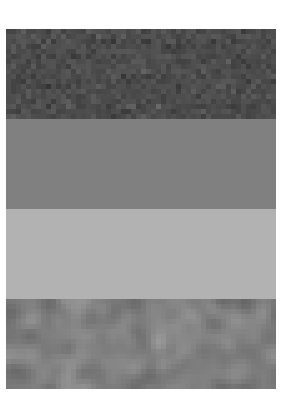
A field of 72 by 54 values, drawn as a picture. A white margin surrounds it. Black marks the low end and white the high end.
The table splits into 4 rows of 1 panel. Panel 1,1: low, fine-grained, faint in contrast. Panel 2,1: middling, flat. Panel 3,1: high, flat. Panel 4,1: middling, blotchy, faint in contrast.
